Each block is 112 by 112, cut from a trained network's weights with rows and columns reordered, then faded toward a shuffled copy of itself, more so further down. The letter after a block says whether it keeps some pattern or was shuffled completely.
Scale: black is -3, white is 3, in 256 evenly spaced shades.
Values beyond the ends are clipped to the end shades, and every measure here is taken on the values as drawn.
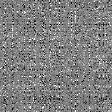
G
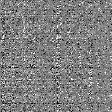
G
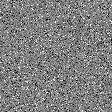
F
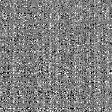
G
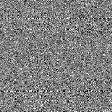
G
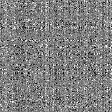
G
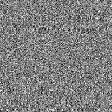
G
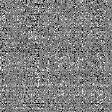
G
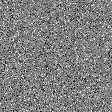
F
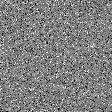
F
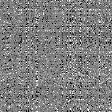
G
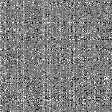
G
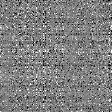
G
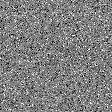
F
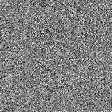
G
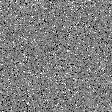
F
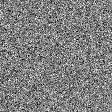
F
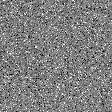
F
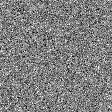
F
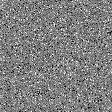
F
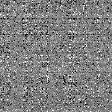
G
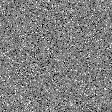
F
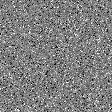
F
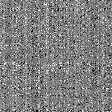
G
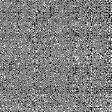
G
